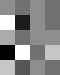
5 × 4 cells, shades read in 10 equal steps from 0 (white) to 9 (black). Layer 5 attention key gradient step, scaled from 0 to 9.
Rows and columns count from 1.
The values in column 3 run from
4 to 5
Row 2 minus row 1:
-4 3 0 0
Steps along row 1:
up down up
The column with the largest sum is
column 2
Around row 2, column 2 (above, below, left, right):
5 5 0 4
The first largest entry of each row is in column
2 2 2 1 2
